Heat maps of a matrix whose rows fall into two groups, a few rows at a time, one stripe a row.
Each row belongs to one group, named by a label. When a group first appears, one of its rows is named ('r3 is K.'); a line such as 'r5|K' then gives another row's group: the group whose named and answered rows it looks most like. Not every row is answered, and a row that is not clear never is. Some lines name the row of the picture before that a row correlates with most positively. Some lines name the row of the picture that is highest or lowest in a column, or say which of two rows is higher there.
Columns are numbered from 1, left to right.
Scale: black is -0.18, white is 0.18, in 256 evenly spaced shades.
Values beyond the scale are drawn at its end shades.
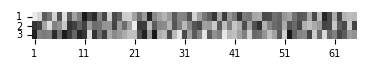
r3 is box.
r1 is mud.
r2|box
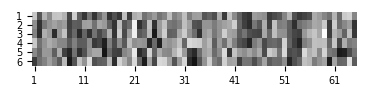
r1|mud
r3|box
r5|box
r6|box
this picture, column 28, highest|1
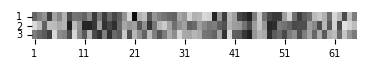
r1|mud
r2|mud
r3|mud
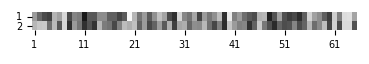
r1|mud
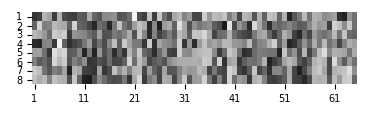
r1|box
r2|mud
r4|box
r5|mud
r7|mud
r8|mud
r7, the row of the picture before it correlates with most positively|2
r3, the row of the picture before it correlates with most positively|2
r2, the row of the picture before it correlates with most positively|2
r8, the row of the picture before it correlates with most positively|2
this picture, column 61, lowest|4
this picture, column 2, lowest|4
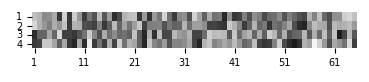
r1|mud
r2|mud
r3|box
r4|box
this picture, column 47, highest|2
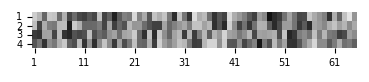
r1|mud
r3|box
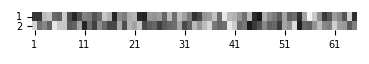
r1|box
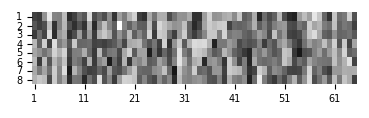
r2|box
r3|box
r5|mud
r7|mud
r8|mud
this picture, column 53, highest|8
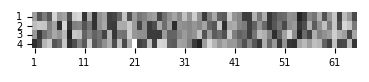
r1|mud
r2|mud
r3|mud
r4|box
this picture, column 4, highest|4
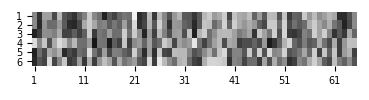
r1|box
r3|box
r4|mud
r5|box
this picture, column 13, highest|2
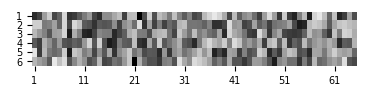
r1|box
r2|mud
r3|mud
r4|box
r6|mud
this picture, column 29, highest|1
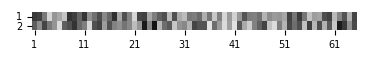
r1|box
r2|box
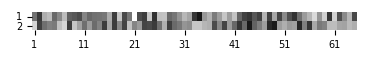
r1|box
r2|mud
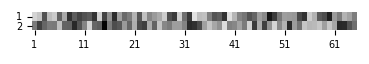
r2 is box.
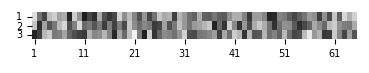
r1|mud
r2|mud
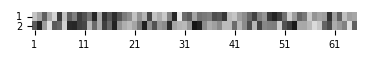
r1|mud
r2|box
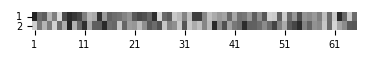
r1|box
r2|mud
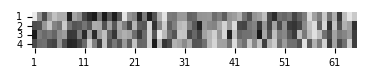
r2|box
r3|box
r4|box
